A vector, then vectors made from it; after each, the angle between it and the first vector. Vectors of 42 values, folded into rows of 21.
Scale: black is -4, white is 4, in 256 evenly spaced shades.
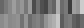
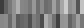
orthogonal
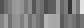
nearly parallel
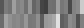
nearly parallel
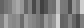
nearly parallel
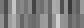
partly aligned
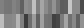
partly opposed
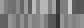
nearly opposite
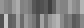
partly aligned
